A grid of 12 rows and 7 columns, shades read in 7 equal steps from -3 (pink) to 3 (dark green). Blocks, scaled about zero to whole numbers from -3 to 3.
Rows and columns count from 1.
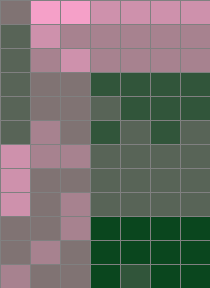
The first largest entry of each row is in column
1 1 1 4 5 4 4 4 4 4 4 4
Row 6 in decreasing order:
2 2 1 1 1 0 -1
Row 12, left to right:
-1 0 0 3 2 3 3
